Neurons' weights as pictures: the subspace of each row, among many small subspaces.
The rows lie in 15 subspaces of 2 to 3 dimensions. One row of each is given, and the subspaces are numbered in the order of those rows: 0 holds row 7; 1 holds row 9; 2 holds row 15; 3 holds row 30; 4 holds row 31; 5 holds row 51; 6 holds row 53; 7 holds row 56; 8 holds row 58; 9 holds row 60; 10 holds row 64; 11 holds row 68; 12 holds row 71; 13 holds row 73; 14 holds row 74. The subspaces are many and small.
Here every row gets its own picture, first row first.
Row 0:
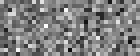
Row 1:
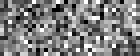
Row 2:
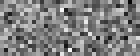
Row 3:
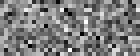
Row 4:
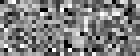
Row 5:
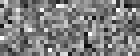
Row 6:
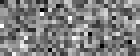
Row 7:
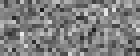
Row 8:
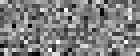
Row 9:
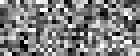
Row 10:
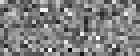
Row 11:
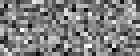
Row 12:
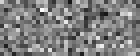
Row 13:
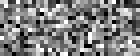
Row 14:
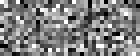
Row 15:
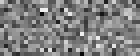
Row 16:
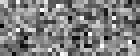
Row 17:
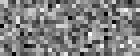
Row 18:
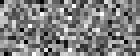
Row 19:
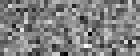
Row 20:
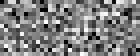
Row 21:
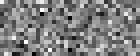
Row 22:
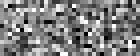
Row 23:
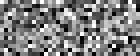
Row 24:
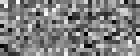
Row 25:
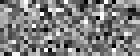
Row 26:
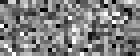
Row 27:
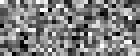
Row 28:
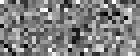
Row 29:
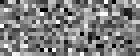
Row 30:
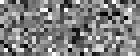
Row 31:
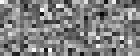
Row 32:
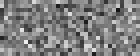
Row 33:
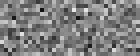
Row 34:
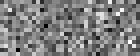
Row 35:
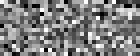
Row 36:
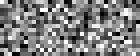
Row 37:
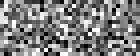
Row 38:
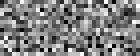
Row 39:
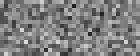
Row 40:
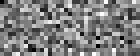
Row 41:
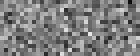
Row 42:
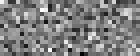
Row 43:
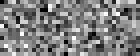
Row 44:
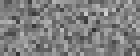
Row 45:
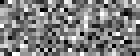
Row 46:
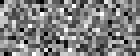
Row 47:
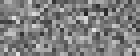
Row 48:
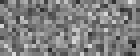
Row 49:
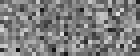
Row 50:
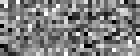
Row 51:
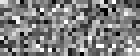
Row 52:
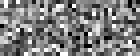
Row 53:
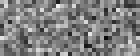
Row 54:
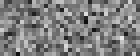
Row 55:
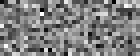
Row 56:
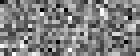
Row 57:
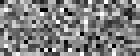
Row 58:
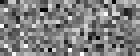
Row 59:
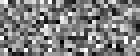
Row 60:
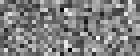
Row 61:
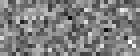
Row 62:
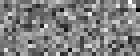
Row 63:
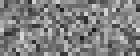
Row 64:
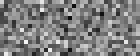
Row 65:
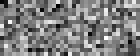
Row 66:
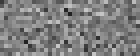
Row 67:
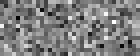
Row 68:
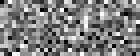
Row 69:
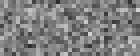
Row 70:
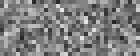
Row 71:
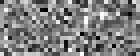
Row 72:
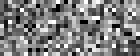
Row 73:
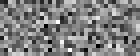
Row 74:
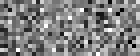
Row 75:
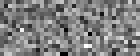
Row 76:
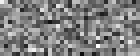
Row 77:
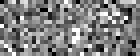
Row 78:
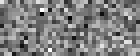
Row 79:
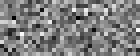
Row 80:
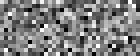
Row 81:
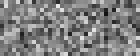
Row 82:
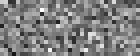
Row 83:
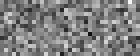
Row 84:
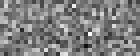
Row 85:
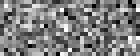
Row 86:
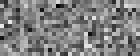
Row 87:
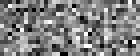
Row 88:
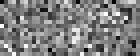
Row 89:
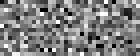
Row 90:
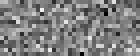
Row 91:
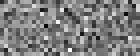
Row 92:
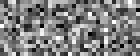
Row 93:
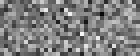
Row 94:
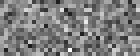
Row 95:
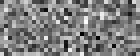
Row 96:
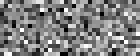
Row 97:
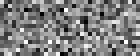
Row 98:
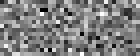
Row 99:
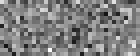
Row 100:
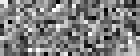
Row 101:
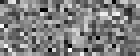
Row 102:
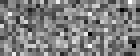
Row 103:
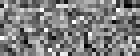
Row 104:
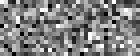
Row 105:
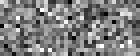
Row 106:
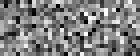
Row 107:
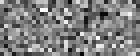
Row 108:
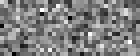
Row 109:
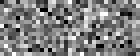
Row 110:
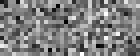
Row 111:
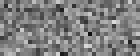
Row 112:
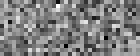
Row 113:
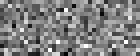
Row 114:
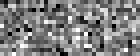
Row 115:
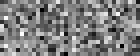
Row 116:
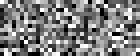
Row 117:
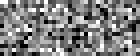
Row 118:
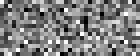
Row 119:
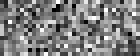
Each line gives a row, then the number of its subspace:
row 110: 5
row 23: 13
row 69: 8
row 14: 5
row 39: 10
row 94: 8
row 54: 5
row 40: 4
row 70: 0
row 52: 10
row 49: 14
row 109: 12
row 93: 2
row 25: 4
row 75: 1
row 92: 13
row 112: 4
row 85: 13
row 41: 9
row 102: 3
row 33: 0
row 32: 4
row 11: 0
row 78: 1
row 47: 5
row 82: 13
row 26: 9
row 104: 8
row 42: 14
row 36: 11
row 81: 0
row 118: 11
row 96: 1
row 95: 12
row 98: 2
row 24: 0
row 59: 13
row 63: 0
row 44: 5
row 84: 10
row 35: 6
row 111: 11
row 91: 13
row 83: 9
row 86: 4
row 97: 11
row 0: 14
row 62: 13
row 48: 3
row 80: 13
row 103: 6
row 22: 7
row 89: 2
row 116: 7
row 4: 9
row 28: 3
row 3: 8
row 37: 10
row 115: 14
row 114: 7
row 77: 3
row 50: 0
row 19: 7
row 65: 6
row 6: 1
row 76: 4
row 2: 9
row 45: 11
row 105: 12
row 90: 5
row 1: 6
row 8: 7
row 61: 14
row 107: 12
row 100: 6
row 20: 14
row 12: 12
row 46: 10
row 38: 5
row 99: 3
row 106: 5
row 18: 10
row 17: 8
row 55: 6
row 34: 14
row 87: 7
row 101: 9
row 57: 2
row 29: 2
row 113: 7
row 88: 3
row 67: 12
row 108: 11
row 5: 4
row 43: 14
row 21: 10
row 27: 1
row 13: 2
